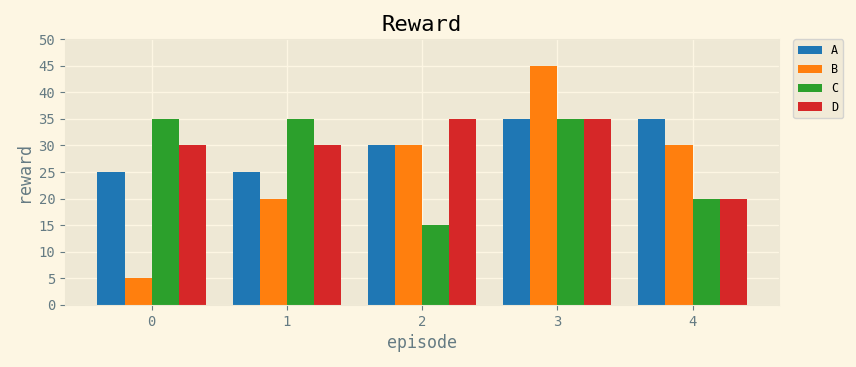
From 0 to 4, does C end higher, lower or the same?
lower
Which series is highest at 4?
A
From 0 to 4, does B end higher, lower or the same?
higher
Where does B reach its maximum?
3
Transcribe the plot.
Title: Reward
x-axis: episode, ticks 0 1 2 3 4
y-axis: reward, ticks 0 5 10 15 20 25 30 35 40 45 50
Legend: A, B, C, D
Values:
A: 25 25 30 35 35
B: 5 20 30 45 30
C: 35 35 15 35 20
D: 30 30 35 35 20
